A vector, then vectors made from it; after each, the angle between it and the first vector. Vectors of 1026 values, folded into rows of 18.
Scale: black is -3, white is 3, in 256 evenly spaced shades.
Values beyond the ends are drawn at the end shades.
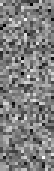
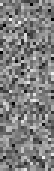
nearly parallel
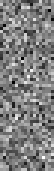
nearly parallel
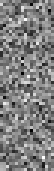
nearly parallel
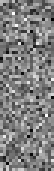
partly aligned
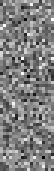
nearly opposite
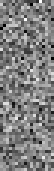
nearly parallel
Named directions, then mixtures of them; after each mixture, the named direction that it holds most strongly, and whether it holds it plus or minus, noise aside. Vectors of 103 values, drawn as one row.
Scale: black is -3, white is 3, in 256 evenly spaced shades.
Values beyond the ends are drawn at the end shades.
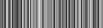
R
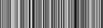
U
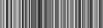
R, minus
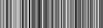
R, minus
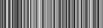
R, plus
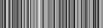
R, plus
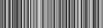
R, plus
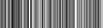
U, minus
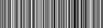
U, plus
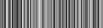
R, plus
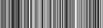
U, minus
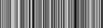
U, plus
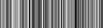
U, plus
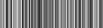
R, minus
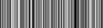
U, plus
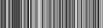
R, plus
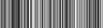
U, minus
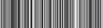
U, minus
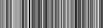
R, minus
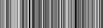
U, plus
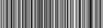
R, minus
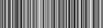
R, plus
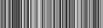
R, plus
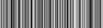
U, minus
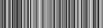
R, plus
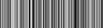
U, plus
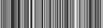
U, minus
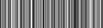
U, plus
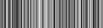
R, plus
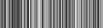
R, plus
